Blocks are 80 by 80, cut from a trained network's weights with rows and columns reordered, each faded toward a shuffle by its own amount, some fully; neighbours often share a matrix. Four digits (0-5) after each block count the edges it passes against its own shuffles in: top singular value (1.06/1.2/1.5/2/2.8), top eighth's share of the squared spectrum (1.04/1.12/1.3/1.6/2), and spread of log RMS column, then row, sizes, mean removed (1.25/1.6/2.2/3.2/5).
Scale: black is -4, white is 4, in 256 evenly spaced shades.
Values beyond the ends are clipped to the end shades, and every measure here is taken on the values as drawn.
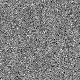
0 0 0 0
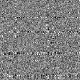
4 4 2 3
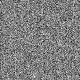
2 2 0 0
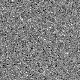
2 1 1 0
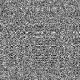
4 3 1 2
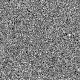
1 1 0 0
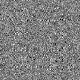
3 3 1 2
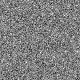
0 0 0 0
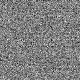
3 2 0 1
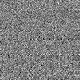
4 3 0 2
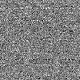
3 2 1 2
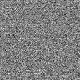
3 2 0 1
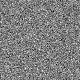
1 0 0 0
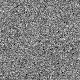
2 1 0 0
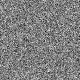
0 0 0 0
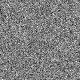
0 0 0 0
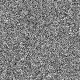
0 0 0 0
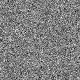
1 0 0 0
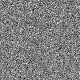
0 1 0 0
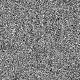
1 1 0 0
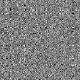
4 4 2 3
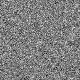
1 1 0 0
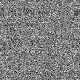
3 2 0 1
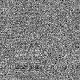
3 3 0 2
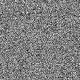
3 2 0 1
